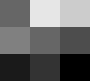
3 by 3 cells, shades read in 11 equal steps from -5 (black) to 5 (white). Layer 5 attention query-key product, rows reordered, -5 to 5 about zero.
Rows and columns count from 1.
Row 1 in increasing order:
-1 3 4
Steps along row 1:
up down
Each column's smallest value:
-4 -3 -5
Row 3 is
-4 -3 -5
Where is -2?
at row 2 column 3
